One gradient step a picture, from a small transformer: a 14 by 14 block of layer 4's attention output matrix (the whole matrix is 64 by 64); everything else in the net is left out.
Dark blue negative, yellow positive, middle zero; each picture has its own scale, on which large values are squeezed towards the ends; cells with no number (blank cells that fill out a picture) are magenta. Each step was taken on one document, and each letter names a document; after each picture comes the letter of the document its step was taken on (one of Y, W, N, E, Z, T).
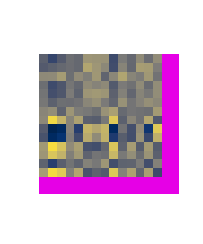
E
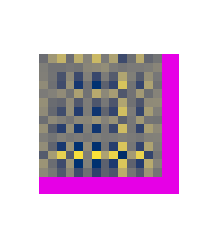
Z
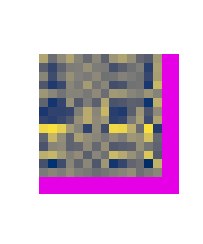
E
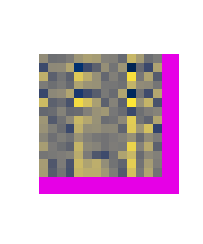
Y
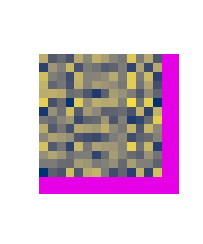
Y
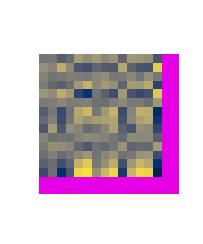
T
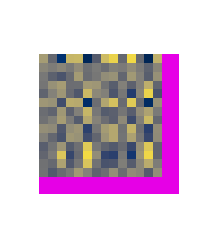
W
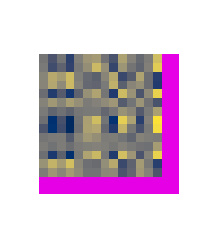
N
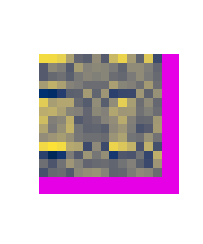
E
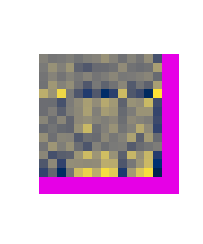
T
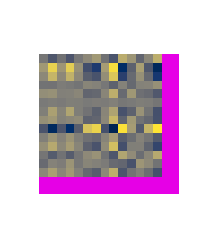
N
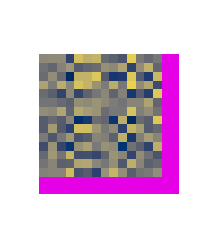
Y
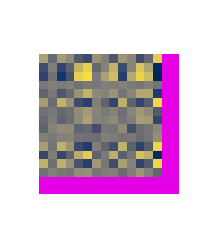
T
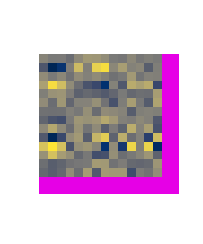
Y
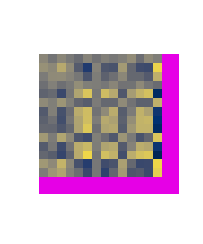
T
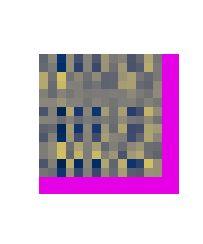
Z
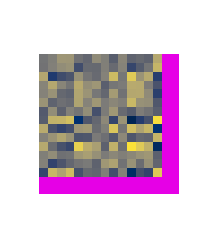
Y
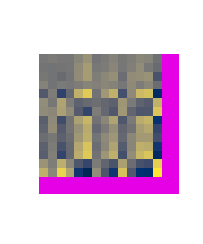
T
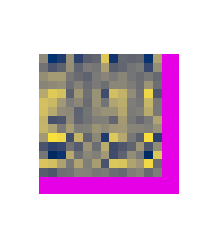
E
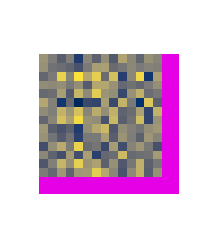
Z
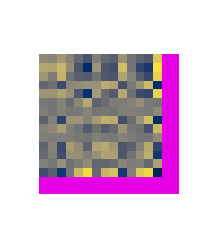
T
